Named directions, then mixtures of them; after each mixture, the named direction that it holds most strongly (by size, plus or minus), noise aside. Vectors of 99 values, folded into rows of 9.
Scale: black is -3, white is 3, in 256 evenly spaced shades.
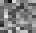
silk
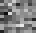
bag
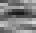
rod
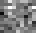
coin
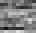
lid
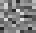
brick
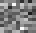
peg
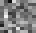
silk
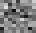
brick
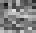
brick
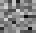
brick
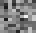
brick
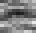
rod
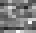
lid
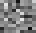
brick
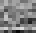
lid
